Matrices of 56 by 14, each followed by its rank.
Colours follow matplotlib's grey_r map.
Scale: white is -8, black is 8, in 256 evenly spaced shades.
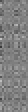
three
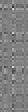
two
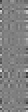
two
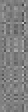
two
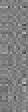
three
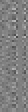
two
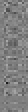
three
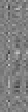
three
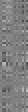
two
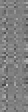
three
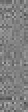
three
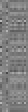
two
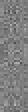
three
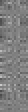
two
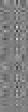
two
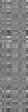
two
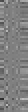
two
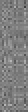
three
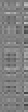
two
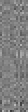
three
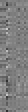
two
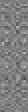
three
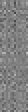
three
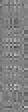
three
